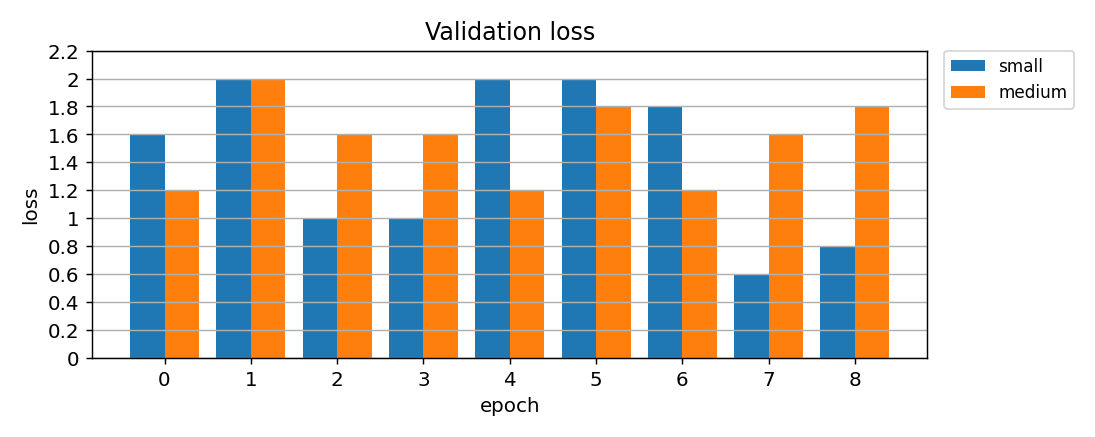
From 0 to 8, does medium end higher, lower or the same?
higher
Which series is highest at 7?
medium
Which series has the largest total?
medium
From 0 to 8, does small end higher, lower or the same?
lower
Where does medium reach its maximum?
1
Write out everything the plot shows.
Title: Validation loss
x-axis: epoch, ticks 0 1 2 3 4 5 6 7 8
y-axis: loss, ticks 0 0.2 0.4 0.6 0.8 1 1.2 1.4 1.6 1.8 2 2.2
Legend: small, medium
Values:
small: 1.6 2 1 1 2 2 1.8 0.6 0.8
medium: 1.2 2 1.6 1.6 1.2 1.8 1.2 1.6 1.8
